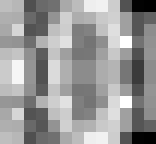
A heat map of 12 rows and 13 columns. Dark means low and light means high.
It is mirror symmetric from top to bottom. The centre is the smoothest part. Stripes running up and down repeat 3 times from left to right.
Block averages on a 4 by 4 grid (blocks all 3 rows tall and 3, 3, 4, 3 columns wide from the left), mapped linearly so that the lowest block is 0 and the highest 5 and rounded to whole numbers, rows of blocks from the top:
3350 | 4432 | 4432 | 3350
